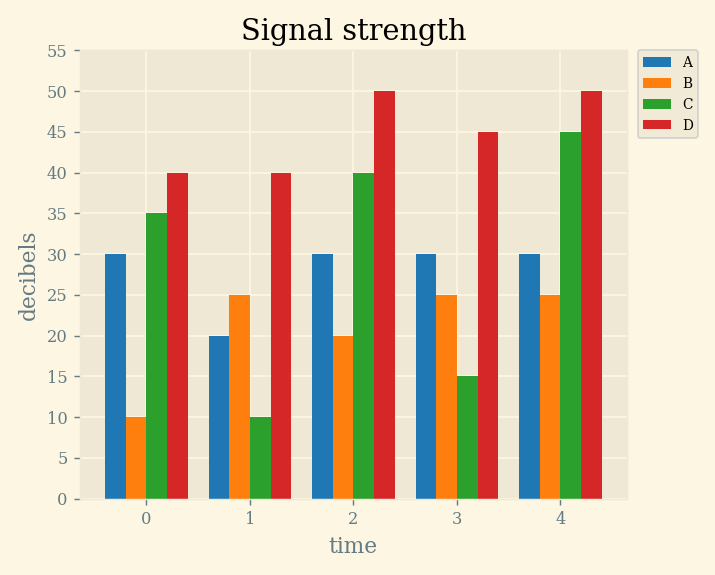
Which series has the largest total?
D
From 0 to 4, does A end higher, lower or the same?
the same
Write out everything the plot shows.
Title: Signal strength
x-axis: time, ticks 0 1 2 3 4
y-axis: decibels, ticks 0 5 10 15 20 25 30 35 40 45 50 55
Legend: A, B, C, D
Values:
A: 30 20 30 30 30
B: 10 25 20 25 25
C: 35 10 40 15 45
D: 40 40 50 45 50
